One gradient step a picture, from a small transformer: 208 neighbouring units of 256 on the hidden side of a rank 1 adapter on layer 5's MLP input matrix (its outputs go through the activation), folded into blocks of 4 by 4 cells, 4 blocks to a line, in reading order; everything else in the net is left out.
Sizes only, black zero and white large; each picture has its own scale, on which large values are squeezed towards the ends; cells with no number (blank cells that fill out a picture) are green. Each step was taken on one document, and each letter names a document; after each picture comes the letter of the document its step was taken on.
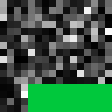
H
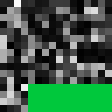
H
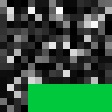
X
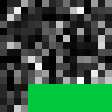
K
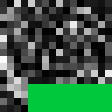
H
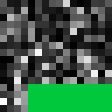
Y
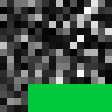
H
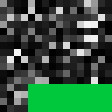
X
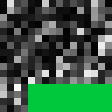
K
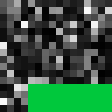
H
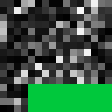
K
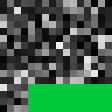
Y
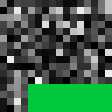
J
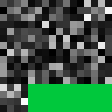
J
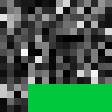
J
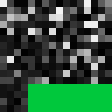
X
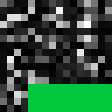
X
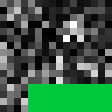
H
